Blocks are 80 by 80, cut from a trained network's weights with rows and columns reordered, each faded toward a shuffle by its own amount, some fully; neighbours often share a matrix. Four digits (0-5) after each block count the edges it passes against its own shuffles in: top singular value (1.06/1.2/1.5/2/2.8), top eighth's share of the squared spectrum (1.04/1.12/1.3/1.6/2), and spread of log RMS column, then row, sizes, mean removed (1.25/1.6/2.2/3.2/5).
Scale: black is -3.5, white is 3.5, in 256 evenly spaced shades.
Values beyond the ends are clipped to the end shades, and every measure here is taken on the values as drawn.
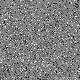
0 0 0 0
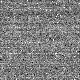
3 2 0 1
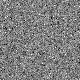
0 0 0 0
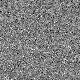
0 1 0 0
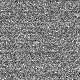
2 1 0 0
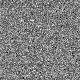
0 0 0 0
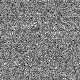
1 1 0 0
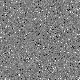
1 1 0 0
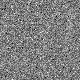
0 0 0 0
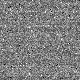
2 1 0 0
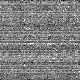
4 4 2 2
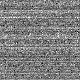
4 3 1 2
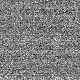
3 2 0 0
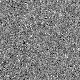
1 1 0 1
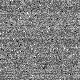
2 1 0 0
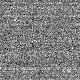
2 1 0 0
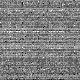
4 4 2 2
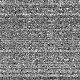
4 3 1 1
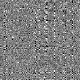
3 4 3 2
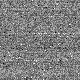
2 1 0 0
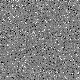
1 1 0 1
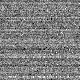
4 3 1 2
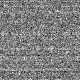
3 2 0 1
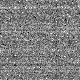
3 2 0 0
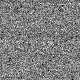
1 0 0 0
